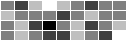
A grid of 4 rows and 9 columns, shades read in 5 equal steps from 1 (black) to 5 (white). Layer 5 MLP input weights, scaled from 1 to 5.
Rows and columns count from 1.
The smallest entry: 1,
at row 3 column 4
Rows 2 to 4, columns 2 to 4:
3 3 3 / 4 2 1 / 4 3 2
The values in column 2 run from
2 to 4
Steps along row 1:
down up up down down down up same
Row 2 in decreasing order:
4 4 3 3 3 3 3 3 2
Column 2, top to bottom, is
2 3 4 4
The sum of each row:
29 28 26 28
